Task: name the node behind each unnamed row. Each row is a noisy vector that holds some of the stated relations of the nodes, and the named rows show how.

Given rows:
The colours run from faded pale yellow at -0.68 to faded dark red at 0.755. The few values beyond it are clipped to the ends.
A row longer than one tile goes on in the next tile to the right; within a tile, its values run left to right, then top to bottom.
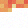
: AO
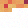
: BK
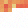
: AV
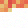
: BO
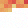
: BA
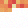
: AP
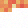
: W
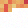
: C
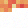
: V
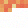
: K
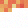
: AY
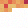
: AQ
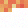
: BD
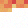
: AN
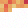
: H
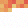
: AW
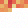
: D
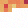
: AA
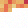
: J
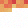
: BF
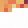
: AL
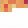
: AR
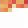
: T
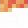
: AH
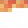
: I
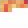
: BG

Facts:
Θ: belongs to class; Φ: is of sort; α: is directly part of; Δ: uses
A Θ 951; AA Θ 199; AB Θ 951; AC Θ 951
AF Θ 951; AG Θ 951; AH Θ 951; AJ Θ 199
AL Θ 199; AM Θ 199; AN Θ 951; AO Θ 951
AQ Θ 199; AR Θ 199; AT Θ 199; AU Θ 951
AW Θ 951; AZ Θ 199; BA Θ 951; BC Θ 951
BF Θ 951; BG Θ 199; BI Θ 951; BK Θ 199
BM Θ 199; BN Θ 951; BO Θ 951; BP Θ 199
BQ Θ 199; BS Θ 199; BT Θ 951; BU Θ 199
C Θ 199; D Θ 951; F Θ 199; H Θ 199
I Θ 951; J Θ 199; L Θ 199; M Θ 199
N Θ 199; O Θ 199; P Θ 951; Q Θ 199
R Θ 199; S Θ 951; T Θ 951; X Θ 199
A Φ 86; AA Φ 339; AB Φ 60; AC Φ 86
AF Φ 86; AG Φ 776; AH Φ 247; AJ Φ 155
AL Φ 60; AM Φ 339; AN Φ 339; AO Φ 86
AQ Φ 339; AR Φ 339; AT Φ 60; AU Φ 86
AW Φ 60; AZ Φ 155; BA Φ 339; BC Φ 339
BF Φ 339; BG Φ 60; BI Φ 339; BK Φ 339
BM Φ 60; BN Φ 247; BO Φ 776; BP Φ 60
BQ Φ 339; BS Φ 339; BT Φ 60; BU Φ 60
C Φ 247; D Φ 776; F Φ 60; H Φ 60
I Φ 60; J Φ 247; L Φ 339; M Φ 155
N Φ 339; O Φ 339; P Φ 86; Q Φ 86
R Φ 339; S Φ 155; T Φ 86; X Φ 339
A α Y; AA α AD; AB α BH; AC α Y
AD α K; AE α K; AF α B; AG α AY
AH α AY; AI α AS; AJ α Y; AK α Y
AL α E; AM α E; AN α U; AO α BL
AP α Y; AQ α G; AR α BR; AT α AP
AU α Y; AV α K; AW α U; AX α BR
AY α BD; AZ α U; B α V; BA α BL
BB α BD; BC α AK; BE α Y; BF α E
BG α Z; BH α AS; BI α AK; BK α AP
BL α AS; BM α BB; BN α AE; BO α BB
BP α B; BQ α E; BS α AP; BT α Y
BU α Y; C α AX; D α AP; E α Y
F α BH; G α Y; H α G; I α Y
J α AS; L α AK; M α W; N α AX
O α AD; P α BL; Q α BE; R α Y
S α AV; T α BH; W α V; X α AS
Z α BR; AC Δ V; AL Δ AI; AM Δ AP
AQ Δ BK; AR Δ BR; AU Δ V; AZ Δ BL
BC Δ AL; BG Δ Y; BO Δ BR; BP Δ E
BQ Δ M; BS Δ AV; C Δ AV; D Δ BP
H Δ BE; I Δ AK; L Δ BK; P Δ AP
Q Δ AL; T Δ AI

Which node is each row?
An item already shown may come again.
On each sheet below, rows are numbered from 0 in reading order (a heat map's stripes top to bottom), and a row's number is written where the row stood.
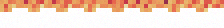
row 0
AR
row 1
AM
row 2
A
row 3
AZ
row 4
BC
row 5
BK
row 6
BP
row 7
AG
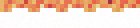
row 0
M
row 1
V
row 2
U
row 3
X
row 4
AH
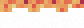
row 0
X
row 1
BQ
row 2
Q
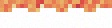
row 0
BR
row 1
P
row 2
AI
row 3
G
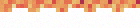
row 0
BL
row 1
AB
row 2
Q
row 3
N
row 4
BM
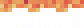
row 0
AJ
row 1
S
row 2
AO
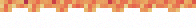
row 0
F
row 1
AZ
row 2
U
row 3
AZ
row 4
E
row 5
BN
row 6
BT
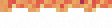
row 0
AF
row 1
A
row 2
R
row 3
BO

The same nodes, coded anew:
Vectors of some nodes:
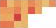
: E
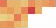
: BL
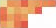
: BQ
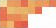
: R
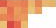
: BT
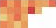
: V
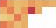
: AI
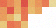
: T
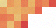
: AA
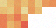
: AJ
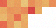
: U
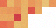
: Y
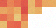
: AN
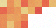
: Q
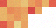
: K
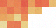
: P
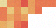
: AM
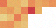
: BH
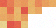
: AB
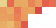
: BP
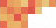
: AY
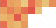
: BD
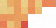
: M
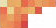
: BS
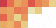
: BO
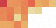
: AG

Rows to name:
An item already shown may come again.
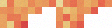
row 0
BM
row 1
N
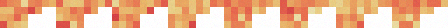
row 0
BR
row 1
AV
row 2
BK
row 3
AZ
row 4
AF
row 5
AH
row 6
AJ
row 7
P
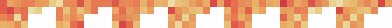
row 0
AH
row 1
AM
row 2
BT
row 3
J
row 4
AW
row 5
BO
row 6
J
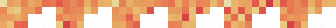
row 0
X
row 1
I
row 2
H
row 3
AP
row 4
C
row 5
I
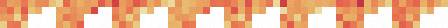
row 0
AO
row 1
BG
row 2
D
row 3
F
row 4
T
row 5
S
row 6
BC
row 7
A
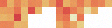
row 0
AP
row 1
BN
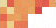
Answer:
AR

